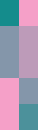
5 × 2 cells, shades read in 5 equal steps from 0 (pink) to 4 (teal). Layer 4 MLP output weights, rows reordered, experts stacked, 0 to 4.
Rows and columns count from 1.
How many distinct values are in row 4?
2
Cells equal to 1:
2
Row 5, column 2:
3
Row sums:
4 3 3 2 3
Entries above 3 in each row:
1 0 0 0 0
